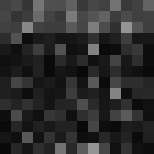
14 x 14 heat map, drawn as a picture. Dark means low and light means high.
Histogram: skewed, a long tail of high values. Seam: horizontal, 20% of the way down, the top part higher. Calmest part: middle left. Average level on the scale: 20%.
